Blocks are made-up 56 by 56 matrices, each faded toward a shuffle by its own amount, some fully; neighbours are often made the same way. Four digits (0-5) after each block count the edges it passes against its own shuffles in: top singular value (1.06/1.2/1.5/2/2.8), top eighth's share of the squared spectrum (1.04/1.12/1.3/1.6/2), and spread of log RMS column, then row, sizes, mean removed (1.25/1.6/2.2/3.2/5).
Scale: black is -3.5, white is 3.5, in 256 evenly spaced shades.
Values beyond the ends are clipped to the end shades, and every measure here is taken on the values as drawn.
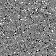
1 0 0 0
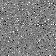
2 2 0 1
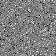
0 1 0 0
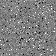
1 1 0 0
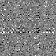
3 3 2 2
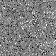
2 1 0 0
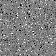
2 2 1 0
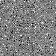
3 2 0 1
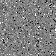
2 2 1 0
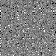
3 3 2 1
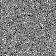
0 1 0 0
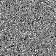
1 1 0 0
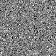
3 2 1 0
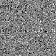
3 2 1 1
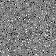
0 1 0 1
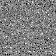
0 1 0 2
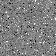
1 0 0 0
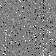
2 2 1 0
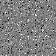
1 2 2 0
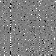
3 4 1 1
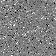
0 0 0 0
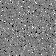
0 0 0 0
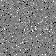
2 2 0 0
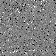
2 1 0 0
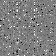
3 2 1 0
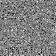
2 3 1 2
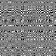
4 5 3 4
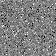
0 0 0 0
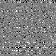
3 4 1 3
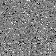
2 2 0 1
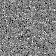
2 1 0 0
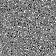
2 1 0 0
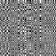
5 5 4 3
